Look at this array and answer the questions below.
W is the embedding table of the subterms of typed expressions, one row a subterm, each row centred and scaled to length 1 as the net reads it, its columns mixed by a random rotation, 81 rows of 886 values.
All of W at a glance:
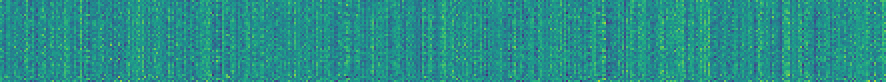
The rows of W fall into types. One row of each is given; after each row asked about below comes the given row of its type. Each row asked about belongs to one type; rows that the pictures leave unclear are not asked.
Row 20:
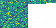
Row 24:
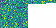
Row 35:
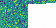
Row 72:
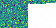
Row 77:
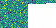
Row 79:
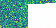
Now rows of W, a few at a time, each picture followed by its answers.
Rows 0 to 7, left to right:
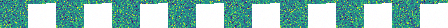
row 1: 79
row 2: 35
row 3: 24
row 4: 24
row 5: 79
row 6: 79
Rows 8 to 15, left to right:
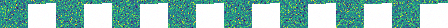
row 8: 35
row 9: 77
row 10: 35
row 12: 72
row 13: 35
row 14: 72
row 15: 20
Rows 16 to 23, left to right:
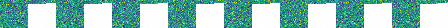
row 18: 72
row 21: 77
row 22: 20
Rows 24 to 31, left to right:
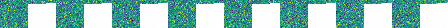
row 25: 20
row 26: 72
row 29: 20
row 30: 72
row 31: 79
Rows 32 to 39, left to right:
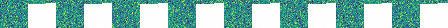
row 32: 24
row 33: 20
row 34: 77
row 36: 20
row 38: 24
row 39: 20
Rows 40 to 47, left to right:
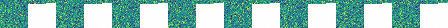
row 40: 35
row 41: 20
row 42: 24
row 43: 72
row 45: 24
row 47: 20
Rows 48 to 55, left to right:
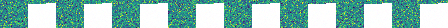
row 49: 79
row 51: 72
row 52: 35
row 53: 77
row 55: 79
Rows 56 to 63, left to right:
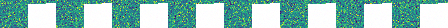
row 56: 20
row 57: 79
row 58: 24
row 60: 79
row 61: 72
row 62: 35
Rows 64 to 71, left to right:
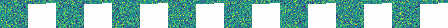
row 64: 35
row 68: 20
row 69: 35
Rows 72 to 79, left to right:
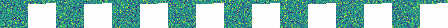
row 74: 35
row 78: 20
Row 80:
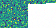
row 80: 72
